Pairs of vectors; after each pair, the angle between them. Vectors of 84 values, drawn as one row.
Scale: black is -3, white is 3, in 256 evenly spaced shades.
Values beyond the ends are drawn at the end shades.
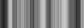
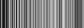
partly aligned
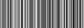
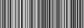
nearly parallel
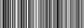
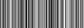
partly aligned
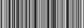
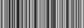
nearly parallel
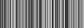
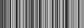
nearly parallel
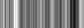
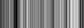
nearly opposite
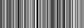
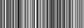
nearly parallel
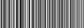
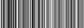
orthogonal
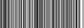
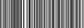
partly aligned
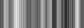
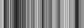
nearly opposite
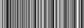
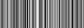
orthogonal
